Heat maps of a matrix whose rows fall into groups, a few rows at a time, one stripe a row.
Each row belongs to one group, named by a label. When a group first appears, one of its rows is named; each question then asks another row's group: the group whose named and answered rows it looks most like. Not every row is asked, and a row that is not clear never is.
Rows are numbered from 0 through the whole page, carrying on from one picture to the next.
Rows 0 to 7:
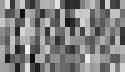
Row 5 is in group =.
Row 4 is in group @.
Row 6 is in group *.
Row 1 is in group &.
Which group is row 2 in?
=
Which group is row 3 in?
@
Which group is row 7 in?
=
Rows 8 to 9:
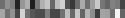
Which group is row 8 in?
=
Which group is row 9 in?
@
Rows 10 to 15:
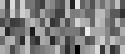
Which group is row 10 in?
@
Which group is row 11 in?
@
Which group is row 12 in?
&
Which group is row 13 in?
*
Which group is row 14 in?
=
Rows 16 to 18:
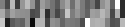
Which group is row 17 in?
@
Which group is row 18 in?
*
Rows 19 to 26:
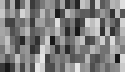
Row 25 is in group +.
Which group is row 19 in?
=
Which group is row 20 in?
@
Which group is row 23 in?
=
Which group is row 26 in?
+
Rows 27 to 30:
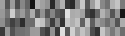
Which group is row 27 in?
=
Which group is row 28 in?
@
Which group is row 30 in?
&
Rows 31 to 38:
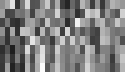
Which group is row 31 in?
=
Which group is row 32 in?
*
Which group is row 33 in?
&
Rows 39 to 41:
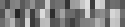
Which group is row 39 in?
&
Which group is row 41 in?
=
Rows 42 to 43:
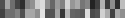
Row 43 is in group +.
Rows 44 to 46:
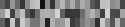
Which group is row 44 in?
&
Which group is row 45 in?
*
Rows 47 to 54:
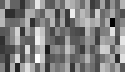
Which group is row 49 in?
*
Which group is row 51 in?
+
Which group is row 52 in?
+
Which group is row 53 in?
+
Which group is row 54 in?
@
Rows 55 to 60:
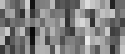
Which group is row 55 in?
*
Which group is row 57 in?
&
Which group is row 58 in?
*
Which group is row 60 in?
+
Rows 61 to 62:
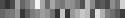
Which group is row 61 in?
+
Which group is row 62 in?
&
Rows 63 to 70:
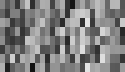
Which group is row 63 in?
=
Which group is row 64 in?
&
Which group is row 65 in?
+
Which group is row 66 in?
&
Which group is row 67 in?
&
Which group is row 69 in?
@
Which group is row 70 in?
*
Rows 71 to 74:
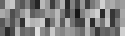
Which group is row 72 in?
*
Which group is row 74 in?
+
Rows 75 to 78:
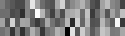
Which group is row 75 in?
&
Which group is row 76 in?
+
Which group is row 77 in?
@
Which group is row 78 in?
&
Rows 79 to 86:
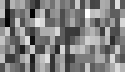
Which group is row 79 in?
@
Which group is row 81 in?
+
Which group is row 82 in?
*
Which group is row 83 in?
*
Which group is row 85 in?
=
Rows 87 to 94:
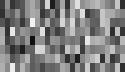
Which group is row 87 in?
&
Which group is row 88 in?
&
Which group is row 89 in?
&
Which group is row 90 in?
@
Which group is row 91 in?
*
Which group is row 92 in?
+
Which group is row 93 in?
*
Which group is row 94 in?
@
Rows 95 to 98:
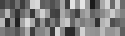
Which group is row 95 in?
&
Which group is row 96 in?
=
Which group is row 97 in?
@
